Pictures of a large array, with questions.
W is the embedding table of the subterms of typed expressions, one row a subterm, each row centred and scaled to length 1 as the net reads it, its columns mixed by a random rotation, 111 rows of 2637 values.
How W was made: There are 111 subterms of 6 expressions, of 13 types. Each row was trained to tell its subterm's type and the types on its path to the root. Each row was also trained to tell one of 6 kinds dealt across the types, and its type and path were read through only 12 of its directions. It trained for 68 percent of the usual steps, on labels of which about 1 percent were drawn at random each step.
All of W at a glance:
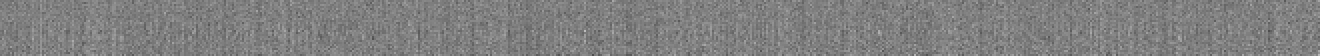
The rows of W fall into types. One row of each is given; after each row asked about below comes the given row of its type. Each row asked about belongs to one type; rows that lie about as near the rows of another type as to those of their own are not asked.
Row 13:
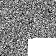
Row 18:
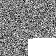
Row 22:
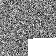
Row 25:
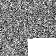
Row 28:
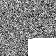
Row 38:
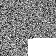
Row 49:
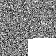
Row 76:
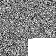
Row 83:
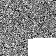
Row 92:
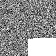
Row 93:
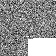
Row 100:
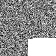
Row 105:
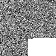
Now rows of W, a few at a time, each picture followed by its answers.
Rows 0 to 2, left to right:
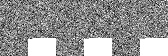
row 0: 100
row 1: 25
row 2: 76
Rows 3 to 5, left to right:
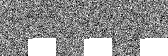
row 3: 28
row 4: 38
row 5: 18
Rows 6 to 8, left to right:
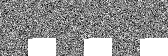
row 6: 28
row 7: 83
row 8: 83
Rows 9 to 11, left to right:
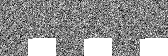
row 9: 93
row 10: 49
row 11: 25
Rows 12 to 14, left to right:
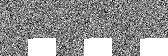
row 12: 38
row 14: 76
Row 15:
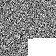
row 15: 93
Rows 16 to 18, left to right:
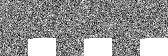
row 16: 25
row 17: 38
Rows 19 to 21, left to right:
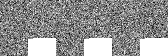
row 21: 92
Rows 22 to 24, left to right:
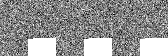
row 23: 100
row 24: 76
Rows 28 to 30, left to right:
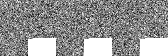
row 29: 13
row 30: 76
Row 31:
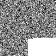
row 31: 18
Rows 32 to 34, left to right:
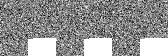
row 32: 105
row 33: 38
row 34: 18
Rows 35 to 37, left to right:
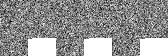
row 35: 100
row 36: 76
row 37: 93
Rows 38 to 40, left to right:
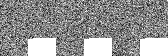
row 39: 22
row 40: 13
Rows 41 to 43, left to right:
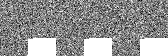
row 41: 92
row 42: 38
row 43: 100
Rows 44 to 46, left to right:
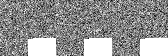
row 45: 22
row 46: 83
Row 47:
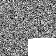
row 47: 49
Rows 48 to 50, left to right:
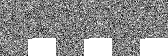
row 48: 49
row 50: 38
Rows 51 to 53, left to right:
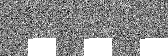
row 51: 18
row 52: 93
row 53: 22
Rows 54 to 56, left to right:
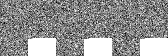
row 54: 100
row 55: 49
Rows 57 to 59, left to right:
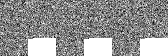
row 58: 22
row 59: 93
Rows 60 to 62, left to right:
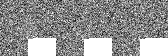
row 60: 76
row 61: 83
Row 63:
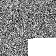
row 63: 83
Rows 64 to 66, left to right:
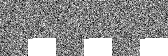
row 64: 49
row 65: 100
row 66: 38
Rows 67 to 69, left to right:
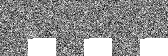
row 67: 25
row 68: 25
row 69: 83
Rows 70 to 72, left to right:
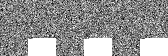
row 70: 92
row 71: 49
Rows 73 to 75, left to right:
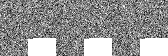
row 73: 25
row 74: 76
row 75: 92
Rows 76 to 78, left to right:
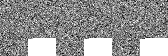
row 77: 92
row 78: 25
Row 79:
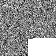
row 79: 28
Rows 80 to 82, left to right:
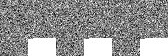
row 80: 83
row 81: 92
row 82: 28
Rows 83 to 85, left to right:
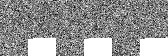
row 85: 13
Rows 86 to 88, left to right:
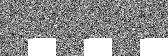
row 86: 38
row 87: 38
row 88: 28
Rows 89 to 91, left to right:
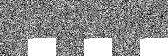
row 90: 22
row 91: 18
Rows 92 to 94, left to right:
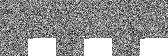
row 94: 105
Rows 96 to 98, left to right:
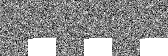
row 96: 28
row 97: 22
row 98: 25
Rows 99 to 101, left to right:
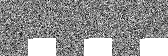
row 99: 93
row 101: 49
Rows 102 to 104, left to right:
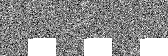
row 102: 92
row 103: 49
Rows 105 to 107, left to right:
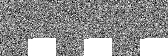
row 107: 28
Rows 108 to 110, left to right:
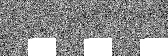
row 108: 49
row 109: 18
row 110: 28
